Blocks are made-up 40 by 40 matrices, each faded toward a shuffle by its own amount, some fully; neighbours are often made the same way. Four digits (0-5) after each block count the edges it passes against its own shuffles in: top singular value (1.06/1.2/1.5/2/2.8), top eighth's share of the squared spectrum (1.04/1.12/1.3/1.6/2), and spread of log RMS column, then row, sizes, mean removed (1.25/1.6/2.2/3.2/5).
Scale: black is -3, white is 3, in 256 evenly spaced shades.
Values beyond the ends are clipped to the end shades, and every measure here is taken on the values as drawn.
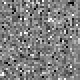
2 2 1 0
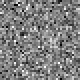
2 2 1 0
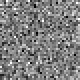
1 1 0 0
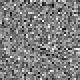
2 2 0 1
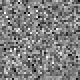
1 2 1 0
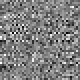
3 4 2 2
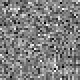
0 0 0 0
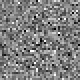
2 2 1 0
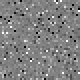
0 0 0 0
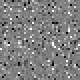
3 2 1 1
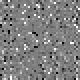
3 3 1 1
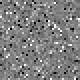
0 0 0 0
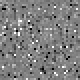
2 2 0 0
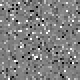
1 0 0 1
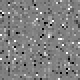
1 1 1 0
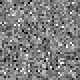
0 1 0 0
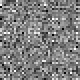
3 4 2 2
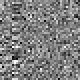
3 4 2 1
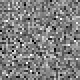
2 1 0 0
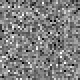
0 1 0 0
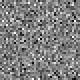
3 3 1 1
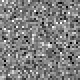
0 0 0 0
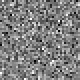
0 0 0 0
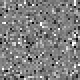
1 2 1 0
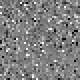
0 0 0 2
